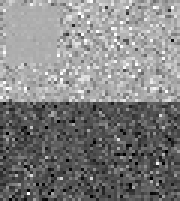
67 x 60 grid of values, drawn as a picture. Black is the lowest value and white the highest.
The top part is higher, up to a seam about 50% of the way down. The top left is the calmest part. In the top left lies a patch that is calmer than the rest. Overall the values sit about 50% of the way up the scale.
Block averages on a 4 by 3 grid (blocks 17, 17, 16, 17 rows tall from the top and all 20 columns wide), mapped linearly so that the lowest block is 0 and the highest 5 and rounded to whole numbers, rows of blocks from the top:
5 5 5
5 5 5
0 0 0
0 0 0
